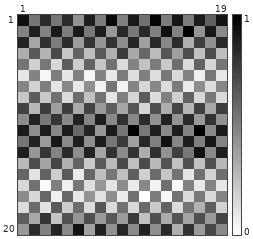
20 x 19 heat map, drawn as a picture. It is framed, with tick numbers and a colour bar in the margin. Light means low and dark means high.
Stripes: horizontal, repeating 2 times. Slope: none. Odd rows or columns: none.
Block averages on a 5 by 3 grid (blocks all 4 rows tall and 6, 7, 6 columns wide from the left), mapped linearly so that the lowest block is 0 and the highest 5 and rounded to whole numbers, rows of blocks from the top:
5 5 5
0 0 0
5 5 5
2 2 2
2 2 2
